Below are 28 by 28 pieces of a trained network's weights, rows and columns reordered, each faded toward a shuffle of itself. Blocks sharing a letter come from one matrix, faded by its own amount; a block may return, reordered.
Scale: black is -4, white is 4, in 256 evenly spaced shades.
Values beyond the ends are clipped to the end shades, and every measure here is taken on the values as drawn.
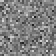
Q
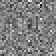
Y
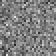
Q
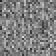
Y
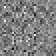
Y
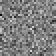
Y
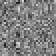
Y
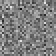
Y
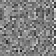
Y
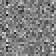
Y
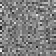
Y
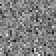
Q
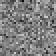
Q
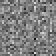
Y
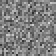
Q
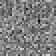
Q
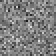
Q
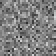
Y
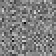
Y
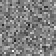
Q
